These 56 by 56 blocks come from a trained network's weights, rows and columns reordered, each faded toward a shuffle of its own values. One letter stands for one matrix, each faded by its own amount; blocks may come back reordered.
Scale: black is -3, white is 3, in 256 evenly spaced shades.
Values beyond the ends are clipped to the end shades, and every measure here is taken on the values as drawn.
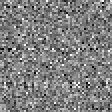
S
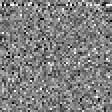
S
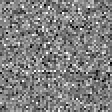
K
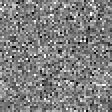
K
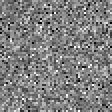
K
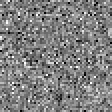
K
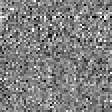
S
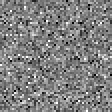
K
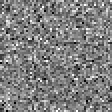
S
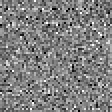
K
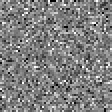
K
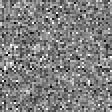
K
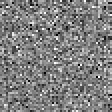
S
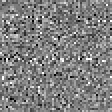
S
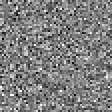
S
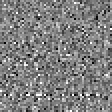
S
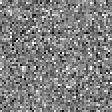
K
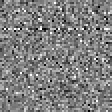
S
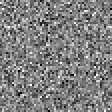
S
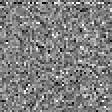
S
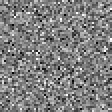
S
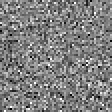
S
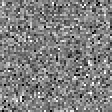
K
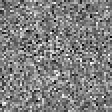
S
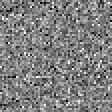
K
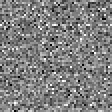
K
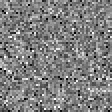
K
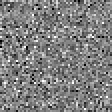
K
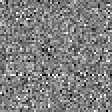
S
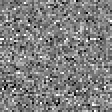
K
